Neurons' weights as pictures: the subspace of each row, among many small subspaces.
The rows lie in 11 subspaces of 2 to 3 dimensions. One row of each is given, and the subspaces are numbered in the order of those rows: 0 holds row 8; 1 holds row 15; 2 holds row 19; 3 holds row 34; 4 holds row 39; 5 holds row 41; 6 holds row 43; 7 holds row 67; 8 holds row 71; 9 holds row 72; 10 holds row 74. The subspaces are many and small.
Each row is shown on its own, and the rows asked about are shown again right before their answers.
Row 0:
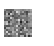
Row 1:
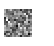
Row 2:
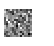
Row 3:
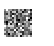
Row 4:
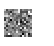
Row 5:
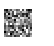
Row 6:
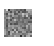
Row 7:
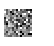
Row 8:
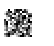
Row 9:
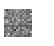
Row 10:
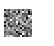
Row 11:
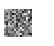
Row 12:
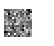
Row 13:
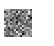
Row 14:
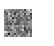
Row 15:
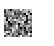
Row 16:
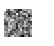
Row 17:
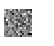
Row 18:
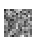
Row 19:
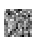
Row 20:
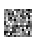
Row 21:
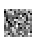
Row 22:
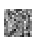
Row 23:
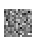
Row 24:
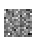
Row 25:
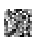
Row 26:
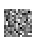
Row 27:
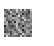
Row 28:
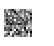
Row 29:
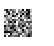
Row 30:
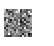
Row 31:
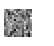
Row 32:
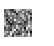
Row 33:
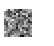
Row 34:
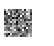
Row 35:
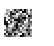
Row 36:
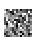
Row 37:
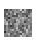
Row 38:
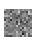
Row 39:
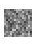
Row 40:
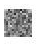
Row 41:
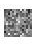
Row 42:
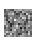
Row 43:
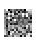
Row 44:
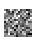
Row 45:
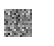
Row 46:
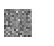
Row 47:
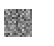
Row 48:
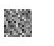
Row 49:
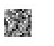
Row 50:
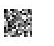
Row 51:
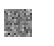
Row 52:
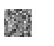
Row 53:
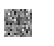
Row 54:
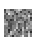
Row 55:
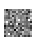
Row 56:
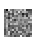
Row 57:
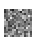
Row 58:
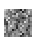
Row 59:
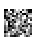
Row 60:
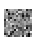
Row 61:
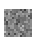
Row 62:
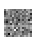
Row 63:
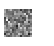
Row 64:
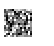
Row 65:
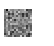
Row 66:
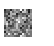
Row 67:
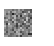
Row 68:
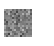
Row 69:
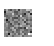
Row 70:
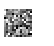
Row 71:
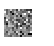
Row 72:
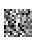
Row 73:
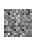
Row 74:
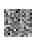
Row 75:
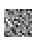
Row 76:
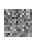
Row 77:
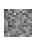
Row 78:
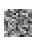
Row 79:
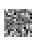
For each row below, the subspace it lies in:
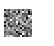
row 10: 10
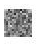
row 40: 0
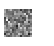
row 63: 1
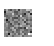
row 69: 8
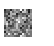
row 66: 5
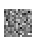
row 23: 8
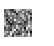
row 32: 4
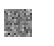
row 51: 1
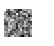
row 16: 2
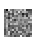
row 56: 6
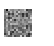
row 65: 6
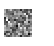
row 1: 1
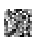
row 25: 0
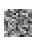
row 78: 2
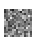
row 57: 6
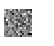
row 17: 8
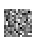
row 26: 8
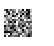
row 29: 3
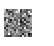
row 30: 10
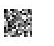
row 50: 6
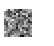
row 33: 2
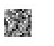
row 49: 4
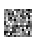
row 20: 5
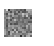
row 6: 6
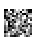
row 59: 0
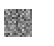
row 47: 3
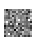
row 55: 7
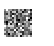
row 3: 7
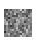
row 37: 4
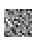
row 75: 3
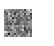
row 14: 1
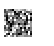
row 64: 5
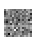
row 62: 7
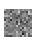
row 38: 10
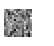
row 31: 0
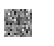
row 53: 5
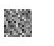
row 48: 3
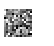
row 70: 7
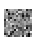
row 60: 6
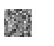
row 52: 0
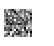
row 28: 4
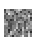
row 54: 2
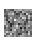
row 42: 5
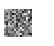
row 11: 7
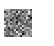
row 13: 10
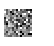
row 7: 8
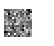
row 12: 1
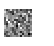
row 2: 9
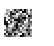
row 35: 5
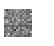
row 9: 7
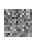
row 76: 3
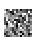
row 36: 9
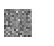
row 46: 10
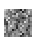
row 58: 4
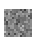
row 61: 1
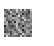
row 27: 3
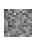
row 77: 0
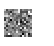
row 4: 10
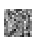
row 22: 0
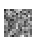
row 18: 2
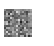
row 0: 10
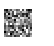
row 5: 4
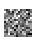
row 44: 10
